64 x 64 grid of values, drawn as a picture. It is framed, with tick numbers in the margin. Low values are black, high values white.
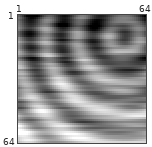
Values rise toward the bottom. Concentric rings centre on the top right. The bottom left is the ninth with the highest average. There are no lone odd cells.
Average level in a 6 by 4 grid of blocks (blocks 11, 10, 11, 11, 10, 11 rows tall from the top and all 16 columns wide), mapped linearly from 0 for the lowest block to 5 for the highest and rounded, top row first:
0001 | 2112 | 2231 | 3423 | 4344 | 5533
